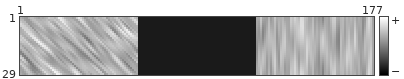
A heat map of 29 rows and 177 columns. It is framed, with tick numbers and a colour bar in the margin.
It is made of 1 by 3 panels. Panel 1,1: high, slanting down to the right. Panel 1,2: very low, flat. Panel 1,3: high, streaked downward.
